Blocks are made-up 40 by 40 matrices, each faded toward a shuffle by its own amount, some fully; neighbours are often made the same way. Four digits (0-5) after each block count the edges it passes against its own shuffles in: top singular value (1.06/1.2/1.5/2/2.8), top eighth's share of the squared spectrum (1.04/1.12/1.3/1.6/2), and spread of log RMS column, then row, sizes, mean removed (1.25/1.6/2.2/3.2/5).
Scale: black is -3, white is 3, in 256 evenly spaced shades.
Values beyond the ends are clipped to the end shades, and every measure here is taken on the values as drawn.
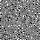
3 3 0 1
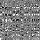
4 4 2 2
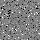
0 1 0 0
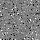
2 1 0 0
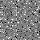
3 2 0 1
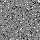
0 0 0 0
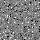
2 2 1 0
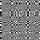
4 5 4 3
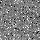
1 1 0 0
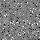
0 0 0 0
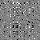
3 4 2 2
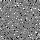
1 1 0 0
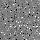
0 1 0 0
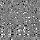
3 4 1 2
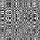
4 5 3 3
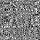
3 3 2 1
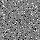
0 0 0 0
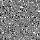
2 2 1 1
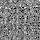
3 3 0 1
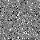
2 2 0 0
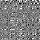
3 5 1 3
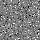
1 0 0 0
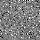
2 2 0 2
